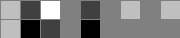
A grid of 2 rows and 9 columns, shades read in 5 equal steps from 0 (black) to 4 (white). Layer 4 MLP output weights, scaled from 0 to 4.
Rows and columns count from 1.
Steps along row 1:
down up down down up up down up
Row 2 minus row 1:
0 -1 -3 0 -1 0 -1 0 -1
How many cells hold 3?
4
